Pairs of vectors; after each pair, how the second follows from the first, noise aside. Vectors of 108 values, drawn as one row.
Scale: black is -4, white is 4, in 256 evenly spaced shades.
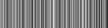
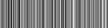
wrapped around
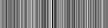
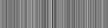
shrunk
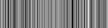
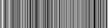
wrapped around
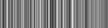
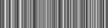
wrapped around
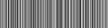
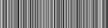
wrapped around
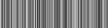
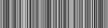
wrapped around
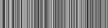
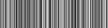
wrapped around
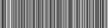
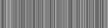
shrunk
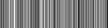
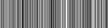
wrapped around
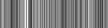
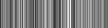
wrapped around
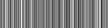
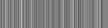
shrunk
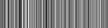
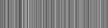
shrunk
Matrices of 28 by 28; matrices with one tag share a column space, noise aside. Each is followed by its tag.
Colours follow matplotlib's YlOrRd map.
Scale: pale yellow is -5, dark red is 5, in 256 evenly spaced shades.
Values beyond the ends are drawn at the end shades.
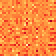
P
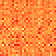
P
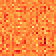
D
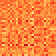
P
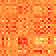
D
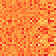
P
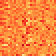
P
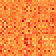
D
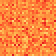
P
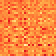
P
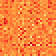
P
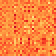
D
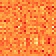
D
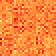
D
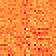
P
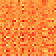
P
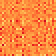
P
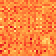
D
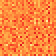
P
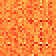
P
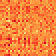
D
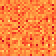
D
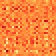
D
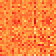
P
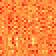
D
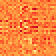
D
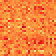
D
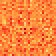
P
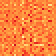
P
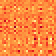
D
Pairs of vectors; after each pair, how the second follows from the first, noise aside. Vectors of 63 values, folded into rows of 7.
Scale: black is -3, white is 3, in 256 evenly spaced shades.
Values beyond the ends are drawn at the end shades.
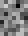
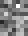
sign-scrambled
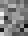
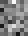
shuffled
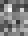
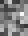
shuffled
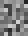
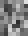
sign-scrambled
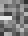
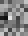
sign-scrambled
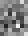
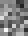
shuffled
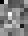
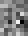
shuffled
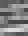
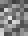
shuffled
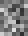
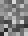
shuffled
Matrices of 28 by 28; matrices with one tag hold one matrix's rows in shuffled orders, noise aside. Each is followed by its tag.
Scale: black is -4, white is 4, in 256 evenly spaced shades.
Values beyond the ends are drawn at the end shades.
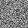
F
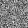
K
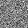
F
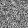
K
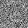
F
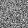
F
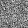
K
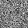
F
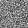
F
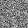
K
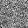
K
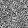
K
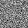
F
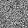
F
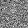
K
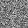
K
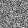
F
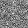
K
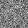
F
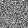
F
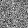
K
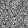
K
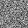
F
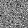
F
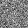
K
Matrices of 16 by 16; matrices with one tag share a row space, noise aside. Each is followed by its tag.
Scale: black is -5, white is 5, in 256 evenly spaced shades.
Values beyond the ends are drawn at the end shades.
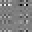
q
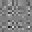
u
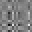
u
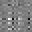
u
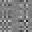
q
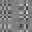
q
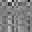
u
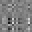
u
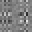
q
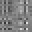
q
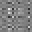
u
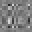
u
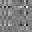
q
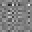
u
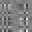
q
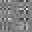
q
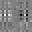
q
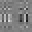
q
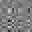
u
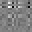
u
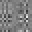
q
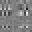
q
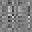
u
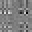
q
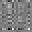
u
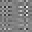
q
